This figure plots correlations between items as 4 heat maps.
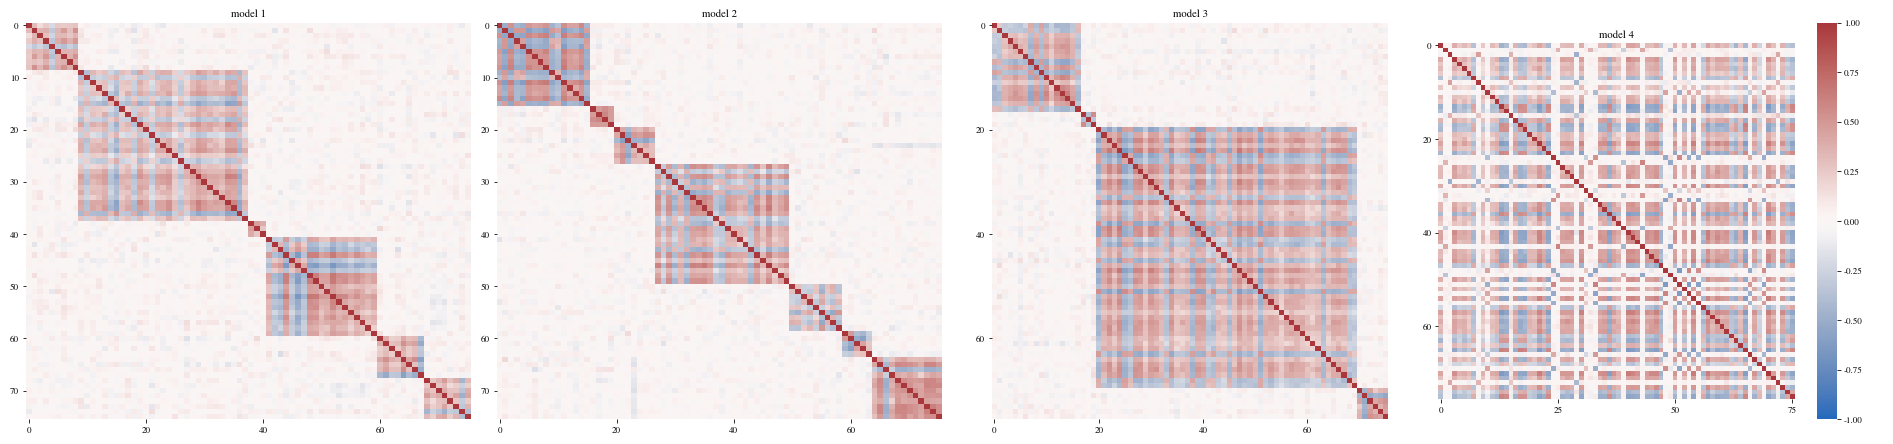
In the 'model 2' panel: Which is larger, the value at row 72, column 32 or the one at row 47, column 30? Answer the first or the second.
the first
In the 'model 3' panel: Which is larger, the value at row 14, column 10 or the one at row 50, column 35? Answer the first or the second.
the first
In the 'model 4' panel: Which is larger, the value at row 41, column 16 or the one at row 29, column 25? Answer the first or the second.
the first
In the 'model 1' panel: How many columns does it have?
76
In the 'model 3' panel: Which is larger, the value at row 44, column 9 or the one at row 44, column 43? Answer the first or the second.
the second
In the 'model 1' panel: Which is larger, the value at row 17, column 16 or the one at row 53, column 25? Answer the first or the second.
the first
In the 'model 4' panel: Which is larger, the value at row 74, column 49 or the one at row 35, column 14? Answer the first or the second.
the first
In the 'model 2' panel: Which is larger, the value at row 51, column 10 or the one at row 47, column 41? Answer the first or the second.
the second
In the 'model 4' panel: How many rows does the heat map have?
76
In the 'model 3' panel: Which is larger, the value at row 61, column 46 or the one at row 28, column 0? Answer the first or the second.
the first
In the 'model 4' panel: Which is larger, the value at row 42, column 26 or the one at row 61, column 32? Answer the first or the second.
the first
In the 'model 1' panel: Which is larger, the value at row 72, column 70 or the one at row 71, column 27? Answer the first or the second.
the first
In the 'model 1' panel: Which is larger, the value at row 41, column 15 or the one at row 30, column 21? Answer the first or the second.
the first
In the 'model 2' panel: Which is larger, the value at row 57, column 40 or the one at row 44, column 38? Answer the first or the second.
the first
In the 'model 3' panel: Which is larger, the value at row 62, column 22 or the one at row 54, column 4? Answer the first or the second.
the first
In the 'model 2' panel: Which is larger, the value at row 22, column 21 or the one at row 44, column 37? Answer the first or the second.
the second
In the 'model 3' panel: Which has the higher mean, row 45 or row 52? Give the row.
52
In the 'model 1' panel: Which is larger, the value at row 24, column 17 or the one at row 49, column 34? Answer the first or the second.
the first
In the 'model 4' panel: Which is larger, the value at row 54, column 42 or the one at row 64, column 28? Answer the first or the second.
the first
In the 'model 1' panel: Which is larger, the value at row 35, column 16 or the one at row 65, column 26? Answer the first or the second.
the first
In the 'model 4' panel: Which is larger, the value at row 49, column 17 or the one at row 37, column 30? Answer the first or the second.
the second
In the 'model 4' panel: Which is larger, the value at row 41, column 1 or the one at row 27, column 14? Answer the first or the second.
the first
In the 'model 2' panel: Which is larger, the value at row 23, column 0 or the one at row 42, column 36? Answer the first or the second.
the second
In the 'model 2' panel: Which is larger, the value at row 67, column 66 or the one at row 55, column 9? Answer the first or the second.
the second
